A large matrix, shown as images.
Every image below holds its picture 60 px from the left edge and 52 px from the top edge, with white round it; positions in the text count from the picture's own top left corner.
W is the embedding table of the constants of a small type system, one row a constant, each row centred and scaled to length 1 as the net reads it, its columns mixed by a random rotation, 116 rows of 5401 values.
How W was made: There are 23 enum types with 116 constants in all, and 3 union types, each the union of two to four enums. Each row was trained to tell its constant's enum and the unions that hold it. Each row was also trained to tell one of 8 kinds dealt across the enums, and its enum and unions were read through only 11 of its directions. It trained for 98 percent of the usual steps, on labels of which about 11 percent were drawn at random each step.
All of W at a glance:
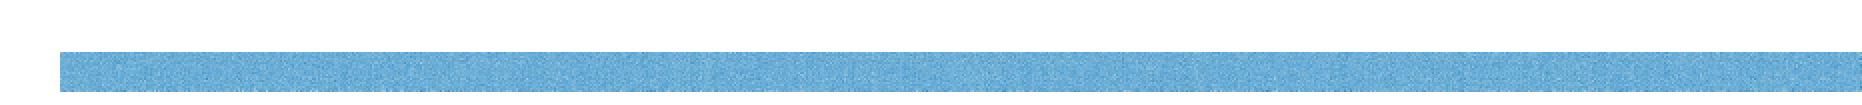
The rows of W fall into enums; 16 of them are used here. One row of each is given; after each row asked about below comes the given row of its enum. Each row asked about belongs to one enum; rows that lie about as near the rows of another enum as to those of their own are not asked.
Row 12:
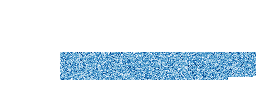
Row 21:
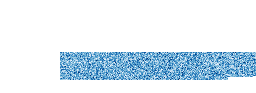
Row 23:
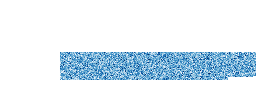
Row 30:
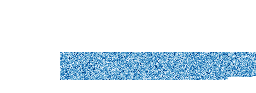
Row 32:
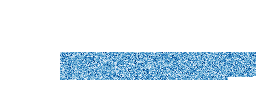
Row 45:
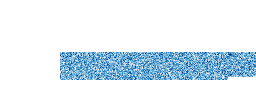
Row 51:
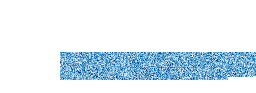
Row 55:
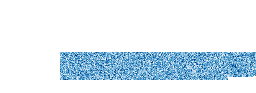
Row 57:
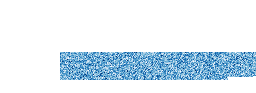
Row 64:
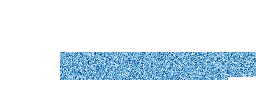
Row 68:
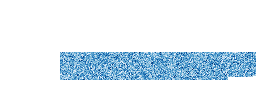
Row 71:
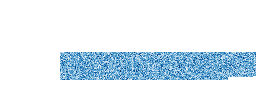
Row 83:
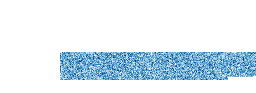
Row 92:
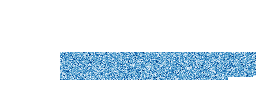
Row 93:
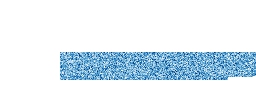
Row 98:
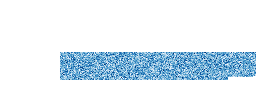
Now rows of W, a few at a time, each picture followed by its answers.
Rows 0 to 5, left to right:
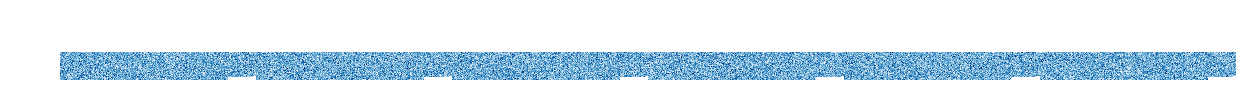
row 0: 68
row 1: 68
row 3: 32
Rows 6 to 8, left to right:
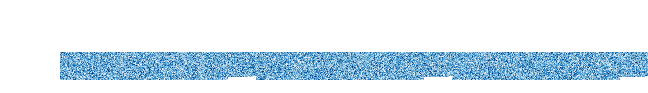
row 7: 71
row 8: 21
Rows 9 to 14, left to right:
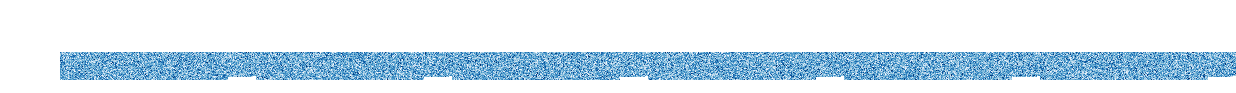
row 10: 23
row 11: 57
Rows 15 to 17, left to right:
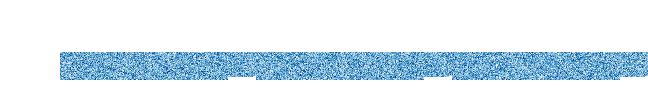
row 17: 68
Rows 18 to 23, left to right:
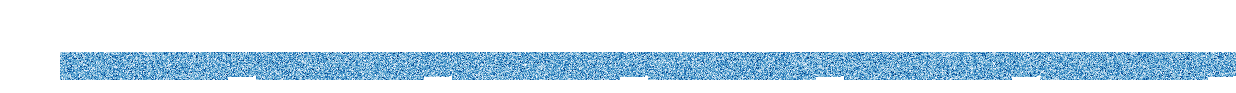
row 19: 98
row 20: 92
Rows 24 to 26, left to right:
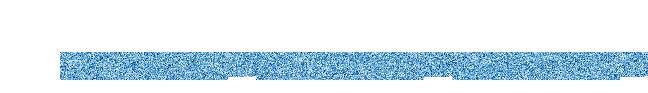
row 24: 93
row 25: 64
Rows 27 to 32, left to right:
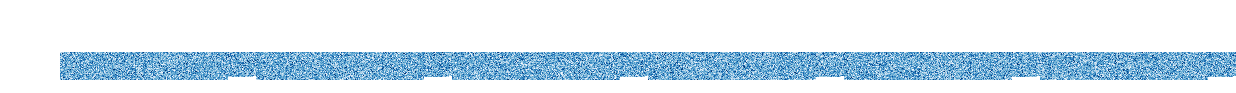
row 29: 45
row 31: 57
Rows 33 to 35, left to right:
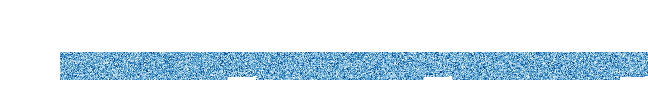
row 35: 93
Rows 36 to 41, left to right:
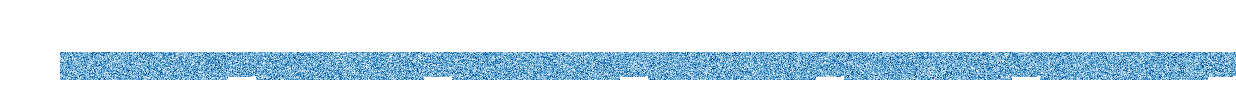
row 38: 68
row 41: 71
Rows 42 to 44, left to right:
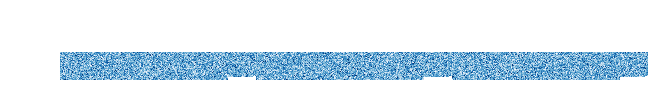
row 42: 55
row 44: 98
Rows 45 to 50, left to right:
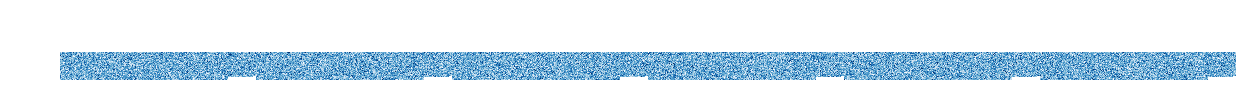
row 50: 83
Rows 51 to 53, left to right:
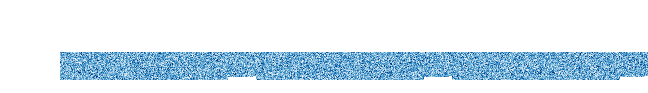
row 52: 12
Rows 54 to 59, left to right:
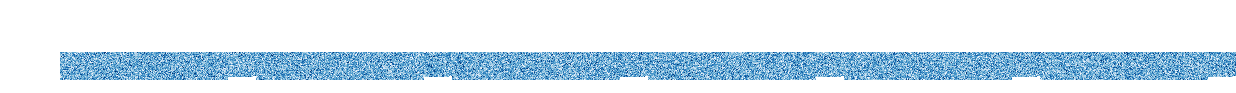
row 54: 21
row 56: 92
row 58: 12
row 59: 93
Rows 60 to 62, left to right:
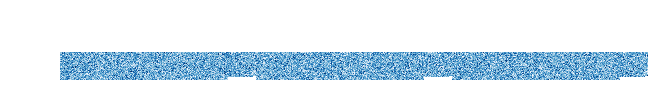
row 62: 32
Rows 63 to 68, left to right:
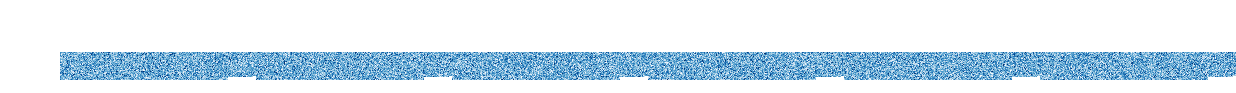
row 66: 21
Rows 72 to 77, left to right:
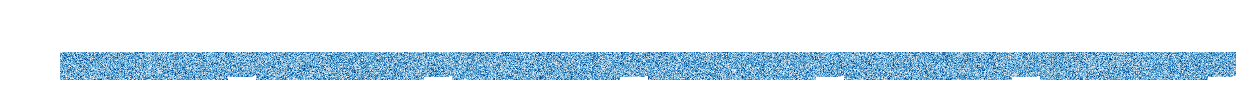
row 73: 23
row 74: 71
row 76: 23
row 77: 98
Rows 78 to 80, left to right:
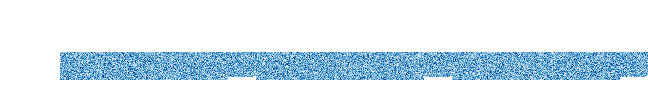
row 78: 12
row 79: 83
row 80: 12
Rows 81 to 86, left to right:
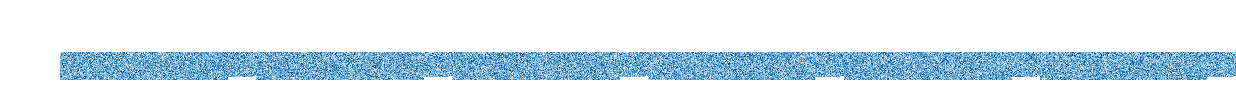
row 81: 98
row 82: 71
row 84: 21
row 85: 64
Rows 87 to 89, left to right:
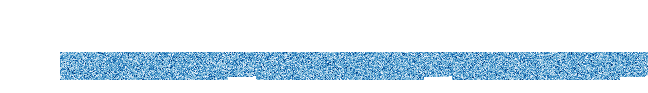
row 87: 21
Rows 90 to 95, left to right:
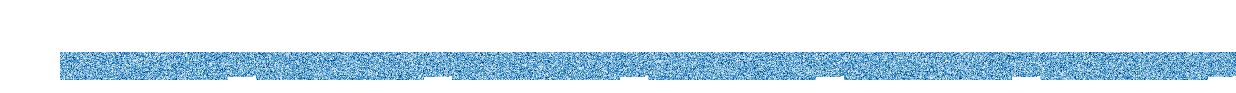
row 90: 98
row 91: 83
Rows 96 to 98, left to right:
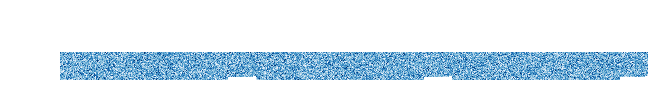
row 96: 23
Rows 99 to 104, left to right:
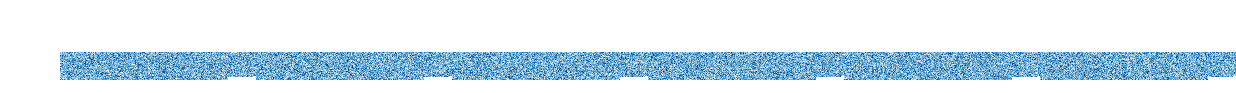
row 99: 32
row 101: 51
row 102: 83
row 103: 71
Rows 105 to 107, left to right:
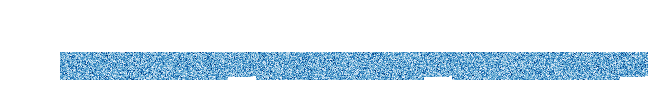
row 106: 83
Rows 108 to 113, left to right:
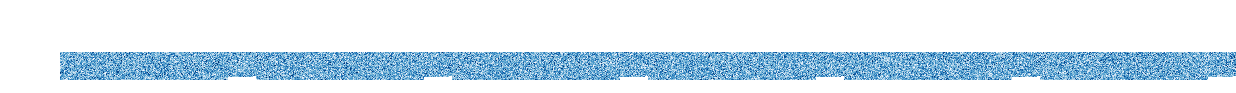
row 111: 57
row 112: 64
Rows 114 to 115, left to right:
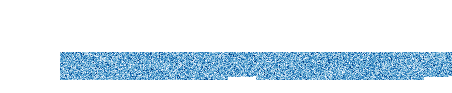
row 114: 64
